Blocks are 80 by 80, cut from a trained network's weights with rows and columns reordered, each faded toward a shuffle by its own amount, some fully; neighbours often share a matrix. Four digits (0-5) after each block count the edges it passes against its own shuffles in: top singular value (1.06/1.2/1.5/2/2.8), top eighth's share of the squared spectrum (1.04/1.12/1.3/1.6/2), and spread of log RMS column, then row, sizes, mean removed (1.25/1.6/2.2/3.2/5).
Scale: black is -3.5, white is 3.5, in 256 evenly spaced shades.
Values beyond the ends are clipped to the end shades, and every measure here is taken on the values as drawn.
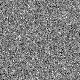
2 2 0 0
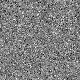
0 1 0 0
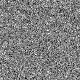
0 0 0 0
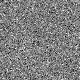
0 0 0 0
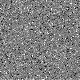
0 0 0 0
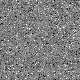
0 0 0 0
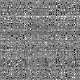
3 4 4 2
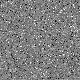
0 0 0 0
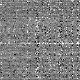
3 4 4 2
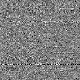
3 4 1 2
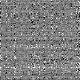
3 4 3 2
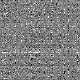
3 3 3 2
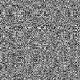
4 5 2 3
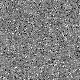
0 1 0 0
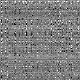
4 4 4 2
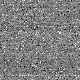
2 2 1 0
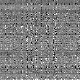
3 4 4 2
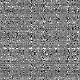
3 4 3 2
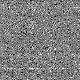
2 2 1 1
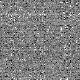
2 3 3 1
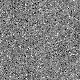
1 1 0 0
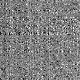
3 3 0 3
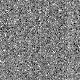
2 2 0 2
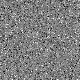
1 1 0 1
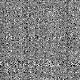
3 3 1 3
